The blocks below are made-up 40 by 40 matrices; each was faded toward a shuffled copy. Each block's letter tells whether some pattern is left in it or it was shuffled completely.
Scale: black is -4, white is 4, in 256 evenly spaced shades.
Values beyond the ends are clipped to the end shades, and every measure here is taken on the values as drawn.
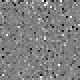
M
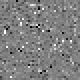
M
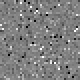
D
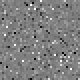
D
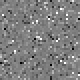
D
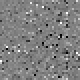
M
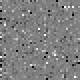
M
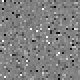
D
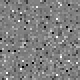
D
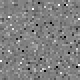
D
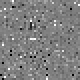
M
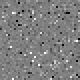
D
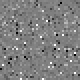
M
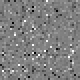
M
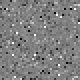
D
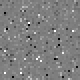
D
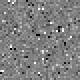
D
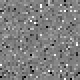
M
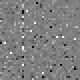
M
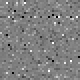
M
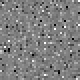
D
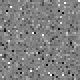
D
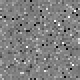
D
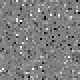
D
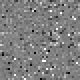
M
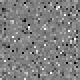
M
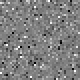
D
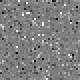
D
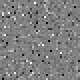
D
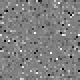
D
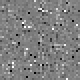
M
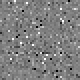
M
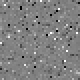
D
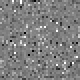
M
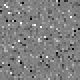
D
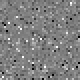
M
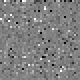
M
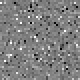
M
